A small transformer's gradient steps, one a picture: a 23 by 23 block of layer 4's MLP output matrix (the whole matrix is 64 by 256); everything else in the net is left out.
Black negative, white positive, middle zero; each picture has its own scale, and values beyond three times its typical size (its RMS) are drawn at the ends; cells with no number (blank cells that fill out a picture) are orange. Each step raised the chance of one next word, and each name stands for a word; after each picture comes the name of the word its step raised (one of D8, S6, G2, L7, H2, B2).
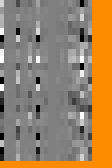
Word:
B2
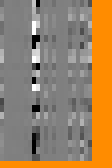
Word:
B2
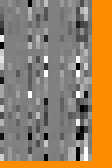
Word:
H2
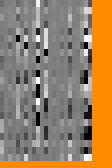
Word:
H2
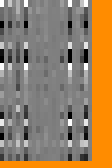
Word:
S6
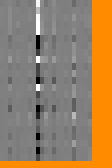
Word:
B2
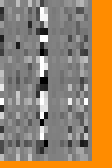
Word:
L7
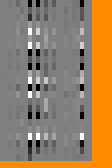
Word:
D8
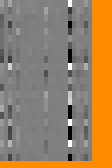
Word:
S6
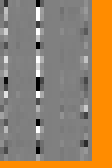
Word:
L7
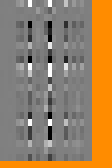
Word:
S6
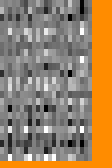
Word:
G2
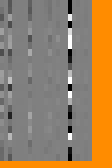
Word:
D8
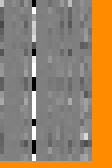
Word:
L7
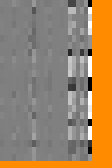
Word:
L7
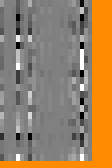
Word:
H2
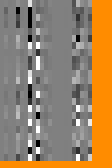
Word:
D8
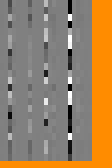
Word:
D8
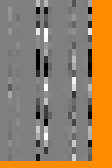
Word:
D8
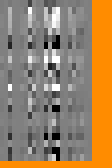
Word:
B2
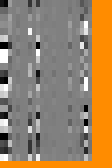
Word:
H2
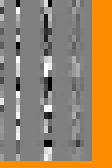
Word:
L7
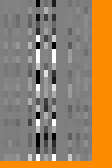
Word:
H2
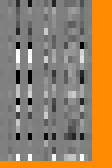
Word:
H2
